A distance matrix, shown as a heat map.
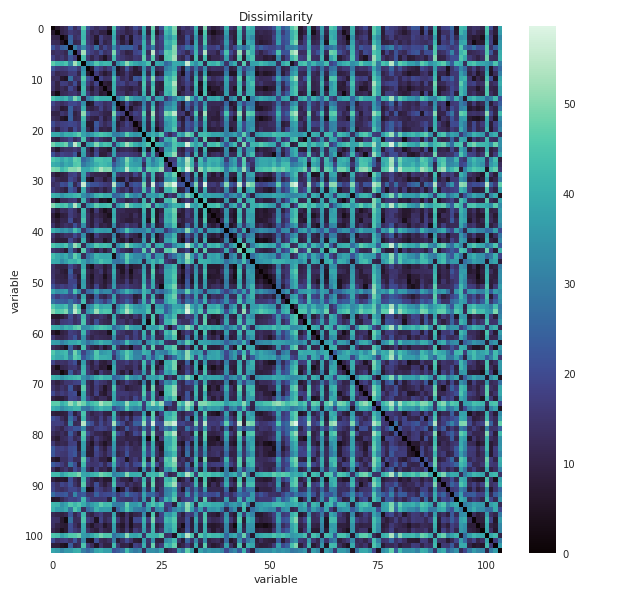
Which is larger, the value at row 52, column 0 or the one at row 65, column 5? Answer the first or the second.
the second
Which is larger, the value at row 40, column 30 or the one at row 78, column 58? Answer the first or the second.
the first
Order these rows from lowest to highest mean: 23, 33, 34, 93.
34, 93, 33, 23
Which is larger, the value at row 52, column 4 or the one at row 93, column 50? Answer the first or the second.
the first
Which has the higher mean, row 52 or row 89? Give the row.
52
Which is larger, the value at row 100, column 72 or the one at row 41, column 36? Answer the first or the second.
the first
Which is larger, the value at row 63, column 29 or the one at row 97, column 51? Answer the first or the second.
the second
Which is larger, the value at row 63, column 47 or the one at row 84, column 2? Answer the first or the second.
the second
